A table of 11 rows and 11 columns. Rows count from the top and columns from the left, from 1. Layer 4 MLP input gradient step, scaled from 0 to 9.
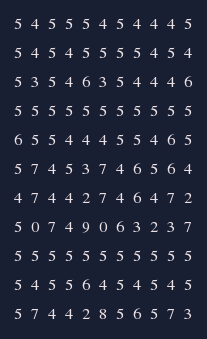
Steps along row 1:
down up same same down up down same same up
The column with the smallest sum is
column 9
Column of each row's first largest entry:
1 1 5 1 1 2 2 5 1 5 6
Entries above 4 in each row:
6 7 5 11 7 7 4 5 11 7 7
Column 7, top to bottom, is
5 5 5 5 5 4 4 6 5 5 5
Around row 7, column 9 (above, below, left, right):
5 2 6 7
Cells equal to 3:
6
